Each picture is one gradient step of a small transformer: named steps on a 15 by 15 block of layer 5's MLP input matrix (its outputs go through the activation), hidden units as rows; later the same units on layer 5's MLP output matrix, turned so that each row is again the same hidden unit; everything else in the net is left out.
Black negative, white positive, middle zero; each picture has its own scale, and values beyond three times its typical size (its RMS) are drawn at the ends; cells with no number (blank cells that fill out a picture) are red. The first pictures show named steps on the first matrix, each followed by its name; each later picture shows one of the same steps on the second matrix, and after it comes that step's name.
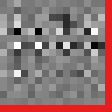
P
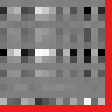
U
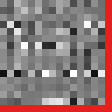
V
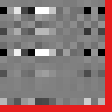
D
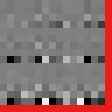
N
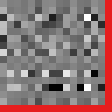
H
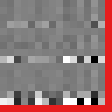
N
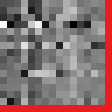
V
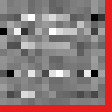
P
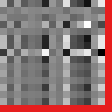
D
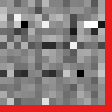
V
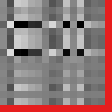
U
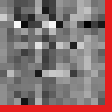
V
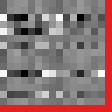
P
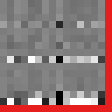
N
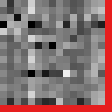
V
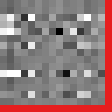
P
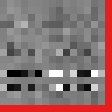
H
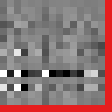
H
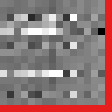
P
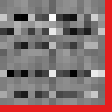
P
